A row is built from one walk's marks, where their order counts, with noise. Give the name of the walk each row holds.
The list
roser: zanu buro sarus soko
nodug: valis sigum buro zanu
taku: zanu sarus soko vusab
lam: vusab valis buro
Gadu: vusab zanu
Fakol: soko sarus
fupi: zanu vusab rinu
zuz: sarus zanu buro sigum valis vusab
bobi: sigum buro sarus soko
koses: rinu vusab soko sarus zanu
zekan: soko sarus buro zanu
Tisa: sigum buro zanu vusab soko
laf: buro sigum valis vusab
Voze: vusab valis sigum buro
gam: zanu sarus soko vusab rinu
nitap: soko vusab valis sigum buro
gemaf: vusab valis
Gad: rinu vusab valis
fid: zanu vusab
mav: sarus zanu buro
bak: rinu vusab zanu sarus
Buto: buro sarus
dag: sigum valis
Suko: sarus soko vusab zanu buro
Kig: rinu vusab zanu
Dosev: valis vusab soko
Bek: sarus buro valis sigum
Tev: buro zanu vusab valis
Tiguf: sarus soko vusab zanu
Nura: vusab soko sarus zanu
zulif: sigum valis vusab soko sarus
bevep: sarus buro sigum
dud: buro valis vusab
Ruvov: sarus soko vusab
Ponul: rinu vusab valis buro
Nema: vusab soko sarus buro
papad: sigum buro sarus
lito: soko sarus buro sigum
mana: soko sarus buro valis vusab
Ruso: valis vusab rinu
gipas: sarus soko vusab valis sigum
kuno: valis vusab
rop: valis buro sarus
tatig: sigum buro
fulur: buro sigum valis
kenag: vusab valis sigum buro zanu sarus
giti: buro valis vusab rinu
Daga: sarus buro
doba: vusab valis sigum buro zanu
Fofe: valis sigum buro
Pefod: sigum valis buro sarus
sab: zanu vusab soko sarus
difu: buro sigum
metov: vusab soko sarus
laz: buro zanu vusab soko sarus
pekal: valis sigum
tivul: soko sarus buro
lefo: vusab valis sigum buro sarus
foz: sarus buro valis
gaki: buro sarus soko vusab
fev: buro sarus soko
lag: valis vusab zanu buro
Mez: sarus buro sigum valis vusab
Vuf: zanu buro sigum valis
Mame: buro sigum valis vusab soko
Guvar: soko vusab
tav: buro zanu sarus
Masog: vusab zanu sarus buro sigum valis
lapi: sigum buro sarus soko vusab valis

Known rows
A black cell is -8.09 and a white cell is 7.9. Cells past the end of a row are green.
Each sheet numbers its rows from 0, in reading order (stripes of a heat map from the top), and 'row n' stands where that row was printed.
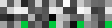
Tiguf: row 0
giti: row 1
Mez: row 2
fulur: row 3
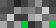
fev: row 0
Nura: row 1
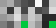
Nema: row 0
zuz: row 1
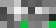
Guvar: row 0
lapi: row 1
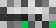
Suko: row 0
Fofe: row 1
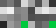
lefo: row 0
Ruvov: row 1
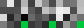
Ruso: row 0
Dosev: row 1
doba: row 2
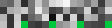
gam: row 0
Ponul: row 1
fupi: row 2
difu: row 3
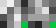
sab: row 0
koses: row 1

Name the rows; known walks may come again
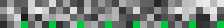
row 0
lam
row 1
Fofe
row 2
Nura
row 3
dag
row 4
Mame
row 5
fev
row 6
nitap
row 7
Kig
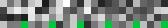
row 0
Suko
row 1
zekan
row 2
laz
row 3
Fakol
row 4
Buto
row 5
gaki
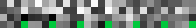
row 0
giti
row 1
lag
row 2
laf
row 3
Mez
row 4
Nema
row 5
zulif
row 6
lapi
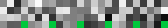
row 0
lito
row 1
fupi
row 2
lefo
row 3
Ponul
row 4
mav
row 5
dud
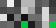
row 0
Ruso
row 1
metov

